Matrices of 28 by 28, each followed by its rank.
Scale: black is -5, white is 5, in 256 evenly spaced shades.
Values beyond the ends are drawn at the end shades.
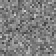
full rank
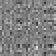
five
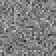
full rank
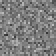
full rank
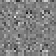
five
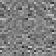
five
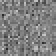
five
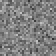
full rank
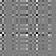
one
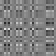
one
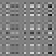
one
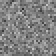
full rank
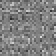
five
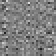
five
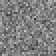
full rank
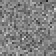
full rank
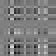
one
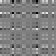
one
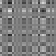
one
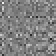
five
